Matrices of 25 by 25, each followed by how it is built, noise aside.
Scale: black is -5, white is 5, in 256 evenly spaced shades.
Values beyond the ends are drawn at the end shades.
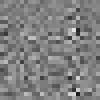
low rank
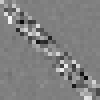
banded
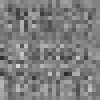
low rank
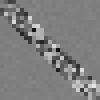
banded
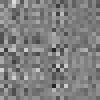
low rank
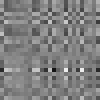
low rank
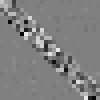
banded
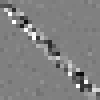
banded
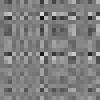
low rank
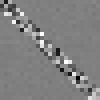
banded
